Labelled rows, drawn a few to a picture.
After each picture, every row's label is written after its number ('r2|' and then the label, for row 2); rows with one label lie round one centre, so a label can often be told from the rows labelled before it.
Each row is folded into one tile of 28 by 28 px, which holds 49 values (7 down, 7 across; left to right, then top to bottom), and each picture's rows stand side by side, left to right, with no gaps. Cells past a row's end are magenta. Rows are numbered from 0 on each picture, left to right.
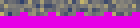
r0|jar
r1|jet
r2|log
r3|jar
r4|jar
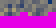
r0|jet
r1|jar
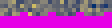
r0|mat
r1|jar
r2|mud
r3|jet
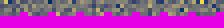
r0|mud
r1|jar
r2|log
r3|jet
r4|mat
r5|mat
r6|log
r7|mud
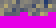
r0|log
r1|mat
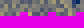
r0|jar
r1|log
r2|mat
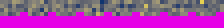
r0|jet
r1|log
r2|jet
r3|mat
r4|jet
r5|jar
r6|jet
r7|mud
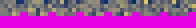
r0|mat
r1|mat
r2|mud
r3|mat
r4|mat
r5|mud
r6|mud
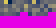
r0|mud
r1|mud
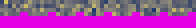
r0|mud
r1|jet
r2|jar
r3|mat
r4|jar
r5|log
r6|jet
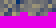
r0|mat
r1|jar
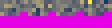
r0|log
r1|mat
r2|log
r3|mud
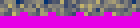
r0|mat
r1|mat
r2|mud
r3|log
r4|jar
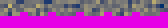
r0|mat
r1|mat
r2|jet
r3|log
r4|mat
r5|jet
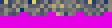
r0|mud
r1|mud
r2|jar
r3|mud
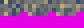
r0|mud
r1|jar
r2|jar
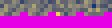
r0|jar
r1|jar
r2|jar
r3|jet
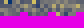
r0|mud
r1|mud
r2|jar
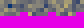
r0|jet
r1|log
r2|mat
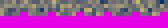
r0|log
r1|log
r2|jar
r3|mat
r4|log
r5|mat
